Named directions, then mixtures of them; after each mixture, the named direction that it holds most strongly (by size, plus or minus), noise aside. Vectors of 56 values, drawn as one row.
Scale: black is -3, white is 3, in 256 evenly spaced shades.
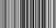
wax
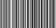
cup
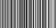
cup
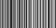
cup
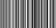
cup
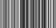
wax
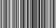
cup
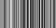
wax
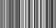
wax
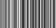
wax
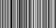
cup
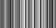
wax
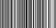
cup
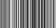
cup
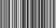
cup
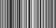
cup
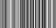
wax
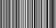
cup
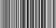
wax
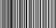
cup
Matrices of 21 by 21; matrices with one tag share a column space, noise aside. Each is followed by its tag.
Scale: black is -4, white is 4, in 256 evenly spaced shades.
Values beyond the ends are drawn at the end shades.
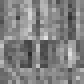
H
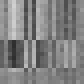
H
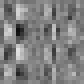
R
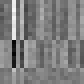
H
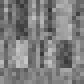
H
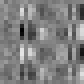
R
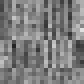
H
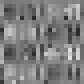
R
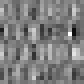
R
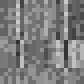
H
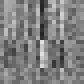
H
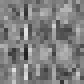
R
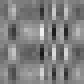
R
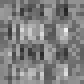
R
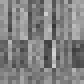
H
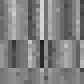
H
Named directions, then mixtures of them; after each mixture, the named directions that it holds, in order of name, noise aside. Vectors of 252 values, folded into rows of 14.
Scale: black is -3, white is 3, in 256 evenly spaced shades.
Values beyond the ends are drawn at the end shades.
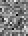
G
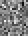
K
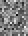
G, K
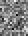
G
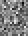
G, K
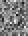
G, K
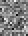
G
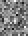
G, K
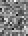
G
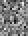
G, K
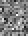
G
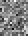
G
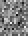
G, K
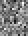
G, K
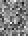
G, K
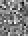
K
